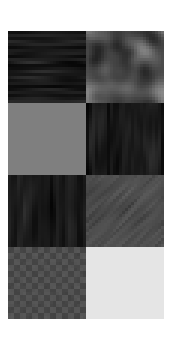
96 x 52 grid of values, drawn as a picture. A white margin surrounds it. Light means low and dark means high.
The table splits into 4 rows of 2 panels. Panel 1,1: very high, streaked across, faint in contrast. Panel 1,2: high, blotchy. Panel 2,1: middling, flat. Panel 2,2: very high, streaked downward, faint in contrast. Panel 3,1: very high, streaked downward, faint in contrast. Panel 3,2: high, slanting up to the right, faint in contrast. Panel 4,1: high, checkered, faint in contrast. Panel 4,2: very low, flat.
